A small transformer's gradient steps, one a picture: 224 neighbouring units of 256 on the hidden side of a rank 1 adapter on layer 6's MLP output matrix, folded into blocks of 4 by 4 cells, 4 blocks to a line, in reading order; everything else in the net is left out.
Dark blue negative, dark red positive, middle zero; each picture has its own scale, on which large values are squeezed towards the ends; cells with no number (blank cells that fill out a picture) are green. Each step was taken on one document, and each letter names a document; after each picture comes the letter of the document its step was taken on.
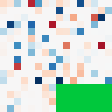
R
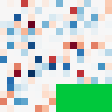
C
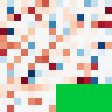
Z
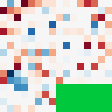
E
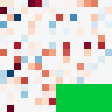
E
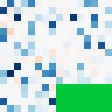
E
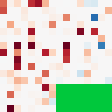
E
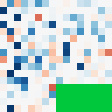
E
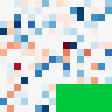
C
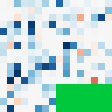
C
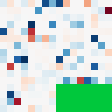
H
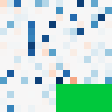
R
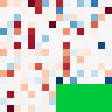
R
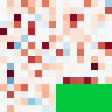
Z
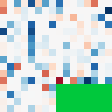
R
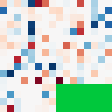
R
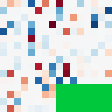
R
